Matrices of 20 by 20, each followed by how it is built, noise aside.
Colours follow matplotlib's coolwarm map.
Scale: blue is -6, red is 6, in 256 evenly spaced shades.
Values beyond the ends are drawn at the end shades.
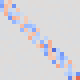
banded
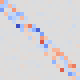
banded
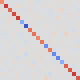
diagonal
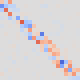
banded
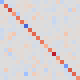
diagonal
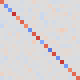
diagonal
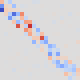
banded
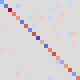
diagonal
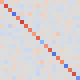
diagonal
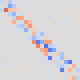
banded
